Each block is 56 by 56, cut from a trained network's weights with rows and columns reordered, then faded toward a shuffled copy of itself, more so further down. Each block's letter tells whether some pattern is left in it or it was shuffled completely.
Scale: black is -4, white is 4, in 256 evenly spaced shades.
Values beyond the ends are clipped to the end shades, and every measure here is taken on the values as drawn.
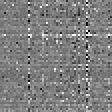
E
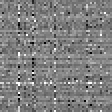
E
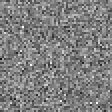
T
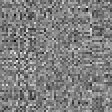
E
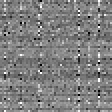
E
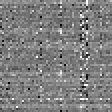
E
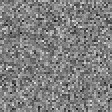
T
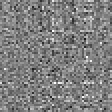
E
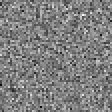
T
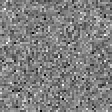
T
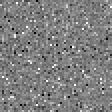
T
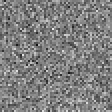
T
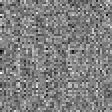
E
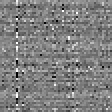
E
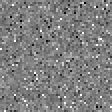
T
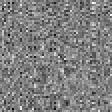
E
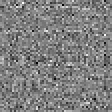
E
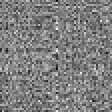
E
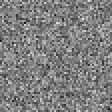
T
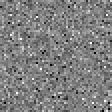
T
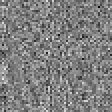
E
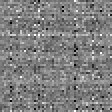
E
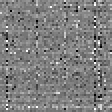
E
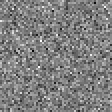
T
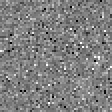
T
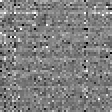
E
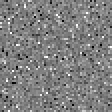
T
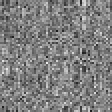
E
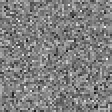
T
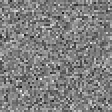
T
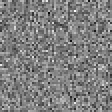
E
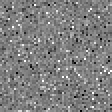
T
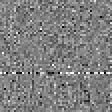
E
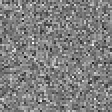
T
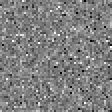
T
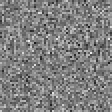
T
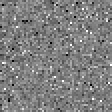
T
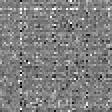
E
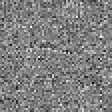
E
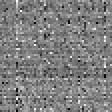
E
